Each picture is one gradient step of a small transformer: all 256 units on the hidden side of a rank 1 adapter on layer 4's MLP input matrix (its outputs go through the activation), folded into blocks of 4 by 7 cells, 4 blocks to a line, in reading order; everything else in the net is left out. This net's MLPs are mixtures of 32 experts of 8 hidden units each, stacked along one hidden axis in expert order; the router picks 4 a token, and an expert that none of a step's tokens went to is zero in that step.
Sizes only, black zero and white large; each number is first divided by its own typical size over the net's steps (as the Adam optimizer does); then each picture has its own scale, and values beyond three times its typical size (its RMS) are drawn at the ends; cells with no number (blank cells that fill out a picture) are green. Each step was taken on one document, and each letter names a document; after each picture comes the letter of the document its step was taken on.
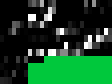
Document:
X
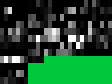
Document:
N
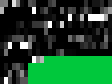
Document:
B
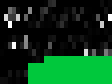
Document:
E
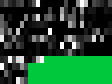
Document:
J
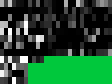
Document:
J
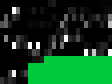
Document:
E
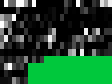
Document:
J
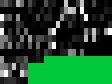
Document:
J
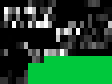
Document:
N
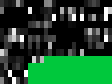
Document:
B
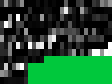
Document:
J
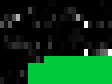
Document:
E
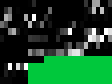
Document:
X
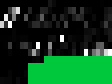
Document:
E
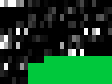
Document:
J
